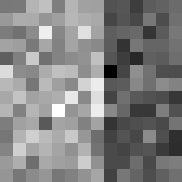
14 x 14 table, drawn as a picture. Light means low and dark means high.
Seam: vertical, 60% of the way across, the right part higher. Ninth with the lowest average: middle left. Roughest part: centre.
